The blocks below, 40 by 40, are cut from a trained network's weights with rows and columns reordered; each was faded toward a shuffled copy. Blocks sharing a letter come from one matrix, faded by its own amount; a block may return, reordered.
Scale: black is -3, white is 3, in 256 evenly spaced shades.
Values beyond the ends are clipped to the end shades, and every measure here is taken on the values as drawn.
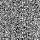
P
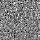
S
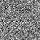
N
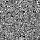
P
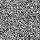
P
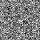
N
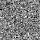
P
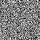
N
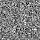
P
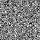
P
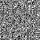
P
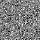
S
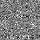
S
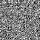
P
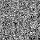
P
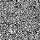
P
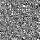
S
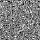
P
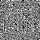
P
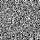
N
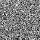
N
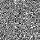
S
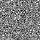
S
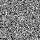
P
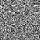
N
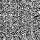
P
